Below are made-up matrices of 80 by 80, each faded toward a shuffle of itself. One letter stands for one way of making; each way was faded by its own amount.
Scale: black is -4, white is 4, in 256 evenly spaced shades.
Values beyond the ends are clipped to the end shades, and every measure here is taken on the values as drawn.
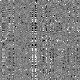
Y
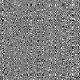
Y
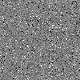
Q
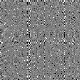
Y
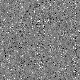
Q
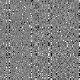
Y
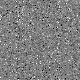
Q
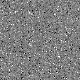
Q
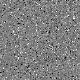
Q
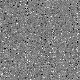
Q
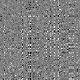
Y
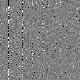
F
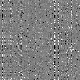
Y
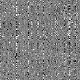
Y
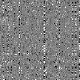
Y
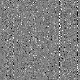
F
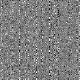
F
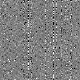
F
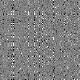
Y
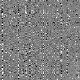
Y
